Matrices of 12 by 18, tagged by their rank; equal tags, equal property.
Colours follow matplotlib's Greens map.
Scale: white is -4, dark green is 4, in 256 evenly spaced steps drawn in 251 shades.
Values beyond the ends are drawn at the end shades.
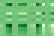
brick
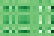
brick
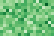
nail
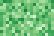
nail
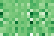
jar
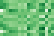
jar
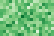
nail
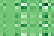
brick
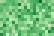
nail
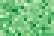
nail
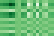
brick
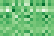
jar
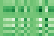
brick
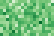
nail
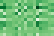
jar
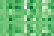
jar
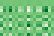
brick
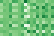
jar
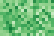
nail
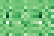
jar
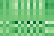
brick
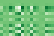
brick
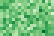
nail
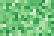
nail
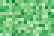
nail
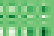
brick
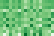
jar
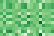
jar
